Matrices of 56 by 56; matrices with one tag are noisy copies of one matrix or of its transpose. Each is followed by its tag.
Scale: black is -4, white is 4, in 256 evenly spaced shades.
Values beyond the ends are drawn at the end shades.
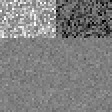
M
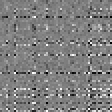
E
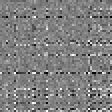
E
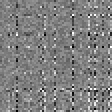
E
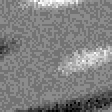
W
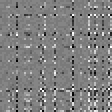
E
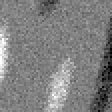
W
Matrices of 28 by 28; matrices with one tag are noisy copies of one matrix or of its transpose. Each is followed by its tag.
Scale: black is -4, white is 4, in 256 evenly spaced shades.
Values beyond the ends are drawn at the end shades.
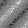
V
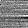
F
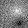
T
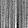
F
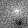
T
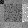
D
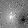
T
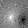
T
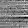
F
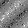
V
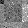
D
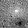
T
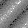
V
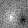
T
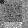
D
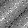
V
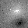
T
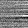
F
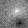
T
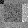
D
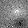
T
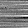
F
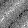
V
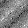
V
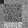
D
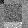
D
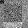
D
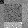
D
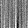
F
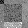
D
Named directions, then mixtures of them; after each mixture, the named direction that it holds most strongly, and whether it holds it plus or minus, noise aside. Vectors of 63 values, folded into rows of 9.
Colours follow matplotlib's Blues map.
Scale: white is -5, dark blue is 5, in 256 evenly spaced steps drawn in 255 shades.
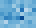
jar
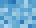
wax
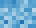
wax, plus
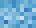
jar, minus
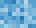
wax, plus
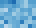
wax, plus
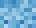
wax, plus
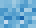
jar, plus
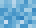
wax, minus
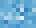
jar, minus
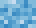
wax, minus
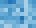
wax, plus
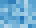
wax, plus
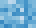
wax, minus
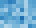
wax, plus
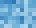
wax, plus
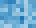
wax, plus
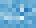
jar, minus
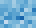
jar, plus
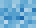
jar, plus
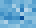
jar, plus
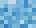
wax, minus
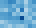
jar, plus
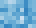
wax, minus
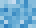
wax, minus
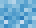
wax, minus
